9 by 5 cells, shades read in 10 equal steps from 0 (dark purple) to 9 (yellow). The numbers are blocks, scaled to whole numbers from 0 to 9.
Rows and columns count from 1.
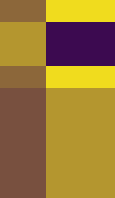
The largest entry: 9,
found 6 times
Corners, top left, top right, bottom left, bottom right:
4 9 3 6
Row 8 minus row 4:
-1 -1 -3 -3 -3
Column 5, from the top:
9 0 0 9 6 6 6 6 6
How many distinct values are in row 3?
2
